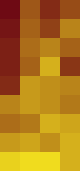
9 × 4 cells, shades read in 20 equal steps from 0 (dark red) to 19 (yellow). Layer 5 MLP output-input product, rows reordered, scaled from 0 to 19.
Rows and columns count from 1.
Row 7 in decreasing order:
15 14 10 9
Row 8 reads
13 14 12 15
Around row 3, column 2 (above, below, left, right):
8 8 2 11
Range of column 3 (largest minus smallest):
16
